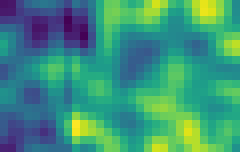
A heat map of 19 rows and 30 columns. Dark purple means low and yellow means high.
Lone odd cells: none. Seam: vertical, 30% of the way across, the right part higher. Grain: blotchy. Ninth with the lowest average: top left. Average level on the scale: 50%.
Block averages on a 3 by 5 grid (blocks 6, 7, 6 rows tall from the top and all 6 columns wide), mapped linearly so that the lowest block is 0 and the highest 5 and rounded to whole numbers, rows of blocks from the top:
00434 / 23343 / 13354
